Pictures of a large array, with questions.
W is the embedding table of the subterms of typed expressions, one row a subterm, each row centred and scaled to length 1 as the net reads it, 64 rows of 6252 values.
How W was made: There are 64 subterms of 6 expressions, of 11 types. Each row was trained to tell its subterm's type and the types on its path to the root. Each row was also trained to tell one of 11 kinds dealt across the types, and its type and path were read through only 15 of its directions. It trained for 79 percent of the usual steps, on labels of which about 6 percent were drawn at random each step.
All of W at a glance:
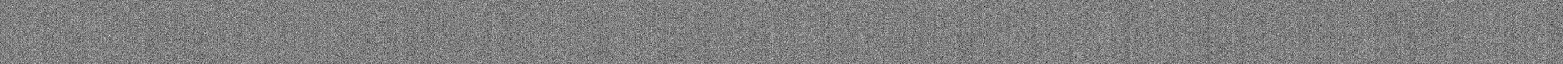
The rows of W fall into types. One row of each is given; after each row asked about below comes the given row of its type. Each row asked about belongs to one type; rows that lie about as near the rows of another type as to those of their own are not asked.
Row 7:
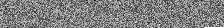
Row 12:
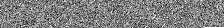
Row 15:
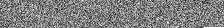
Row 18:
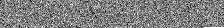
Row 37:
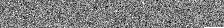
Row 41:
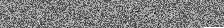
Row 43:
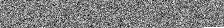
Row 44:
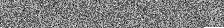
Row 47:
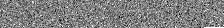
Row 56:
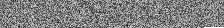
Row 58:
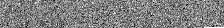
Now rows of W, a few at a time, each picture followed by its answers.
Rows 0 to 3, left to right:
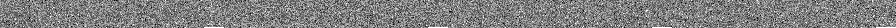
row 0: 44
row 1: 37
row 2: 18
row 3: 41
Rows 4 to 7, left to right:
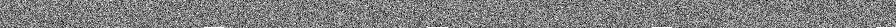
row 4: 58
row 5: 18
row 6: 43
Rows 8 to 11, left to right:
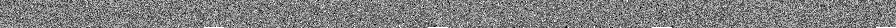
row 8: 56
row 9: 56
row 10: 43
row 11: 58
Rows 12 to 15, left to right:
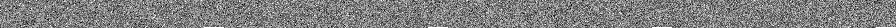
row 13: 37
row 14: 37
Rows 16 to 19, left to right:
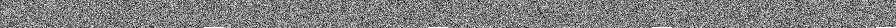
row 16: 15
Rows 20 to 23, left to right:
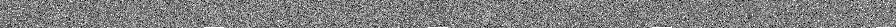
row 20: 44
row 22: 18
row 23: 37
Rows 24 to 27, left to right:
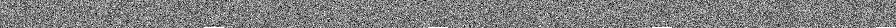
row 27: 12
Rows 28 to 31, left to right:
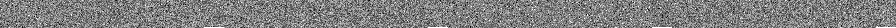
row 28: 15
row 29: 56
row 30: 7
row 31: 56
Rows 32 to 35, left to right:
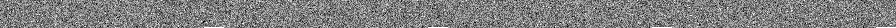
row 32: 58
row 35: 18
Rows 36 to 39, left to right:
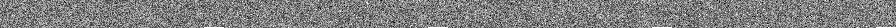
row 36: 12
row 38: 41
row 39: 44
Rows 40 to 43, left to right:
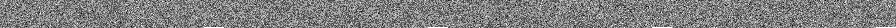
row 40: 12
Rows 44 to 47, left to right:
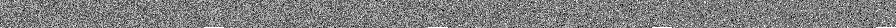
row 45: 12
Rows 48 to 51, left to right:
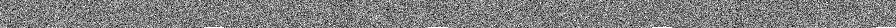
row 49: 12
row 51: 47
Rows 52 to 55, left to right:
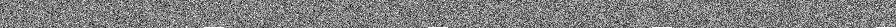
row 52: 15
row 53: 7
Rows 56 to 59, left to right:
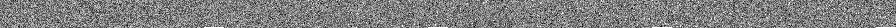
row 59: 15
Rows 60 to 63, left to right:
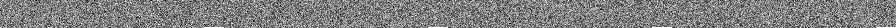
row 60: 18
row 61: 37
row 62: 58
